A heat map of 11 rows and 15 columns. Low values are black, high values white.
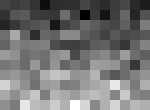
Slope: up to the bottom. Ninth with the highest average: bottom middle. Calmest part: middle left.
